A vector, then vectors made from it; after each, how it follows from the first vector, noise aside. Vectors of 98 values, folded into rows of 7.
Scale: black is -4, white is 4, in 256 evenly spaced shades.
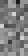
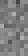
shrunk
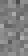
shrunk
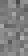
shrunk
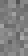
shrunk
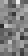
negated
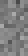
shrunk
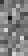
wrapped around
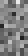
negated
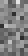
negated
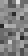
negated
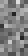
negated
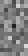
wrapped around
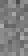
shrunk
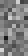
wrapped around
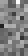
negated
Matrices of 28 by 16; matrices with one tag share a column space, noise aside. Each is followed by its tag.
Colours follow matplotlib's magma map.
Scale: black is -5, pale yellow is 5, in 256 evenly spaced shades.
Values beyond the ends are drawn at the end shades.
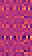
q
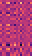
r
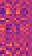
r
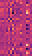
r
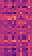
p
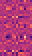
q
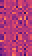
p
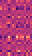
q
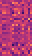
r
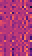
p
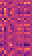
r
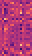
r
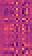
r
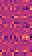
q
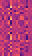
p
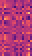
p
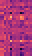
p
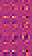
q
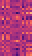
p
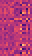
r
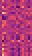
p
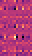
q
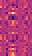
p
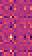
q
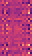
r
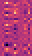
r
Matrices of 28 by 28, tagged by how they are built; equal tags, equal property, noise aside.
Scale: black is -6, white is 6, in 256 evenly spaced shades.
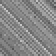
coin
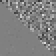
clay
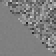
clay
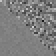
clay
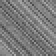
coin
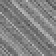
coin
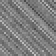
coin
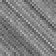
coin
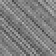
coin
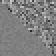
clay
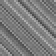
coin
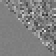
clay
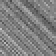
coin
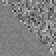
clay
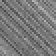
coin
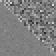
clay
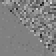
clay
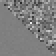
clay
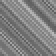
coin
